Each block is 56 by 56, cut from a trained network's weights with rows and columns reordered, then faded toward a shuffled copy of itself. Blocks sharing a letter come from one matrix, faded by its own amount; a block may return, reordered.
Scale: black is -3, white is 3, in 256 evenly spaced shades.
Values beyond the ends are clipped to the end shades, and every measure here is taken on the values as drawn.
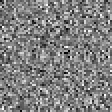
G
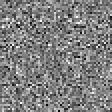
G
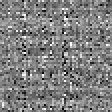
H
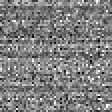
H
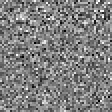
G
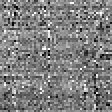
H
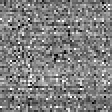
H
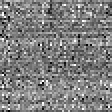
H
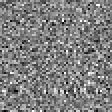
G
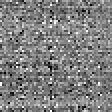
H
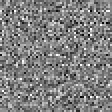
G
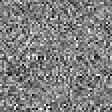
G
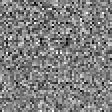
G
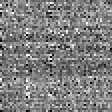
H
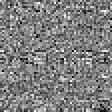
G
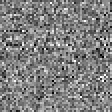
G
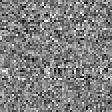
G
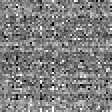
H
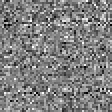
G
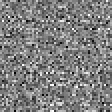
G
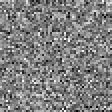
G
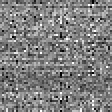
H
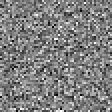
G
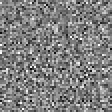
G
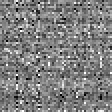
H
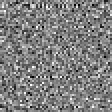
G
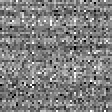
H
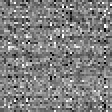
H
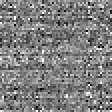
H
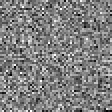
G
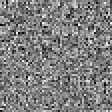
G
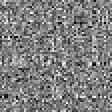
G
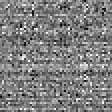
H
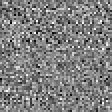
G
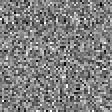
G
